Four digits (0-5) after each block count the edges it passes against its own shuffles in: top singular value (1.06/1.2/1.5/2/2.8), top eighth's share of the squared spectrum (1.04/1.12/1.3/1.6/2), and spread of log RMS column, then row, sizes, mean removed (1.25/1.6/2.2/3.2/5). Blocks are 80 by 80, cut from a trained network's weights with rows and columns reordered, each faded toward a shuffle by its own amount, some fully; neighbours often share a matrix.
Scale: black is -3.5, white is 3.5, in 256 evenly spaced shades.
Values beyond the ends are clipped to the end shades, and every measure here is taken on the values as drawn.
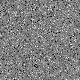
0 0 0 0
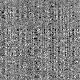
4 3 0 3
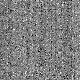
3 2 0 1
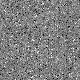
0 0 0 0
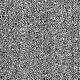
2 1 0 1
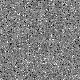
0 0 0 0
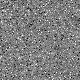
0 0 0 0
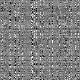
3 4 4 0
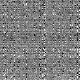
4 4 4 1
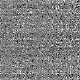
3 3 3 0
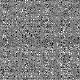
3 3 3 0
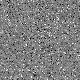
0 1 0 0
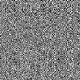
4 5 3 2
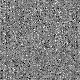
2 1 0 1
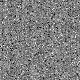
1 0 0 0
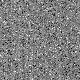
1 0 0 0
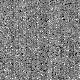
2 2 0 1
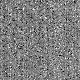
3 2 0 1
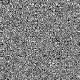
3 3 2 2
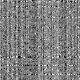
4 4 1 3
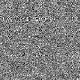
3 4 2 2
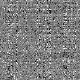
3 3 3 0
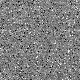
1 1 0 0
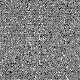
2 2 2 0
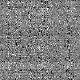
3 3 3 0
